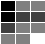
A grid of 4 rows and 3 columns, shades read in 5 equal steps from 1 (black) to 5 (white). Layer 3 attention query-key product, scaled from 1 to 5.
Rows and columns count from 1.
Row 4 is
3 3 5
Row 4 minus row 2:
2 1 3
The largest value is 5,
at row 4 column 3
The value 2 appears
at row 2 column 2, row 2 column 3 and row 3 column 1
